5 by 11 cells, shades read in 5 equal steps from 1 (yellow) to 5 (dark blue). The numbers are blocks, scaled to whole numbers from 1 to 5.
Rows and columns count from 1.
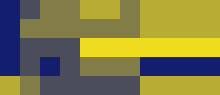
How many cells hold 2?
15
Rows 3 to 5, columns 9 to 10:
1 1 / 5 5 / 2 2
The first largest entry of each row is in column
1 1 1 1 3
